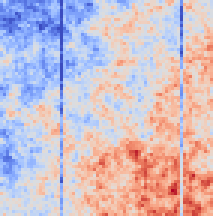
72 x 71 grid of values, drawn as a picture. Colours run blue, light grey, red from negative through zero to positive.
There are no regular stripes. There is an overall slope up to the bottom right. The bottom right is the ninth with the highest average. Columns 21 and 61 stand out from the rest. The top left is the ninth with the lowest average. The histogram is bell-shaped. The halves do not mirror each other.
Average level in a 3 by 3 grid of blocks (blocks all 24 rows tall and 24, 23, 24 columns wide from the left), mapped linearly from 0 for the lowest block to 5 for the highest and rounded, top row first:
023 / 234 / 245
